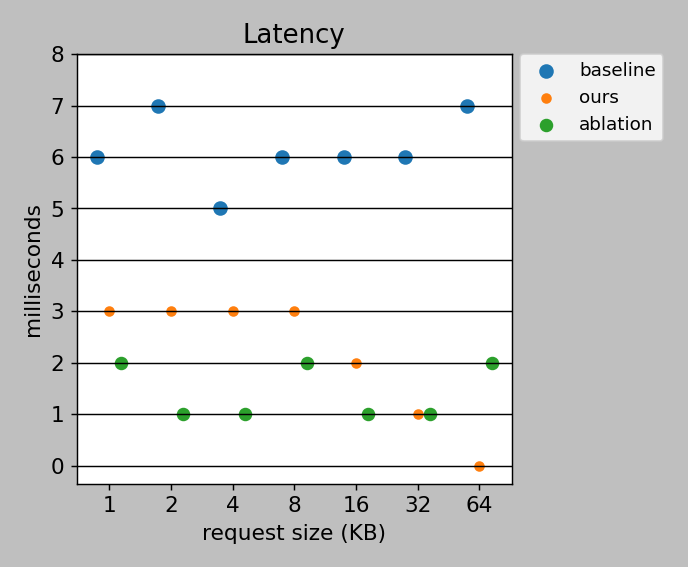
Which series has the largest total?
baseline
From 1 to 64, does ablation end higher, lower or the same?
the same
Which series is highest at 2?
baseline
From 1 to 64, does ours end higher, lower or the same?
lower
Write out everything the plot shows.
Title: Latency
x-axis: request size (KB), ticks 1 2 4 8 16 32 64
y-axis: milliseconds, ticks 0 1 2 3 4 5 6 7 8
Legend: baseline, ours, ablation
Values:
baseline: 6 7 5 6 6 6 7
ours: 3 3 3 3 2 1 0
ablation: 2 1 1 2 1 1 2
